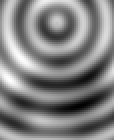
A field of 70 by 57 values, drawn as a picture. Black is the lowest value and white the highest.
The middle left is the ninth with the highest average. No lone cell stands out from its neighbours. Rings spread out from the top middle. The bottom right is the ninth with the lowest average.
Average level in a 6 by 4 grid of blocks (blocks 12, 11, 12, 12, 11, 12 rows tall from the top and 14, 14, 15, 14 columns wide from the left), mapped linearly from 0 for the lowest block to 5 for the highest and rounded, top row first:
3 4 4 3
4 3 3 4
5 3 2 3
5 2 1 2
2 2 0 1
2 3 2 2
